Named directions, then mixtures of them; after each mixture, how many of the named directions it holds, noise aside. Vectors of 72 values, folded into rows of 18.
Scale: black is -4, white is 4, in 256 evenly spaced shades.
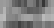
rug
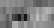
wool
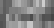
one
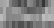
one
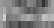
one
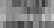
one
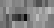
one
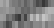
two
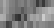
two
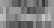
one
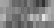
two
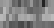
one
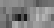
one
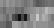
one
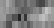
two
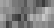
two
